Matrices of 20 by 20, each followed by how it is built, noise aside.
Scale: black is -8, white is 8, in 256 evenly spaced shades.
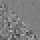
lower triangular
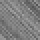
Toeplitz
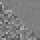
lower triangular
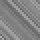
Toeplitz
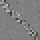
banded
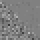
lower triangular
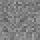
low rank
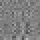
low rank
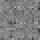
low rank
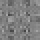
low rank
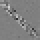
banded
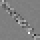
banded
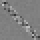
banded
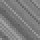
Toeplitz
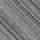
Toeplitz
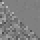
lower triangular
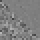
lower triangular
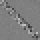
banded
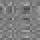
low rank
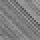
Toeplitz
